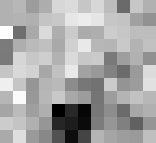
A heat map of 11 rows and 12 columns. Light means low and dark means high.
The bottom middle is the ninth with the highest average. An odd patch, higher than its surroundings, sits in the bottom middle. No regular stripes run through it. The bottom middle is the roughest part.
